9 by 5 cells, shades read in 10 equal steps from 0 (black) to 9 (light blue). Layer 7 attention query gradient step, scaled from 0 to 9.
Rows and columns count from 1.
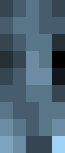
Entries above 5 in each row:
0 0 0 1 2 0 0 2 3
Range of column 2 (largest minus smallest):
3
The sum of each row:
19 22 19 16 20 21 23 26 28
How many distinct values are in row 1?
3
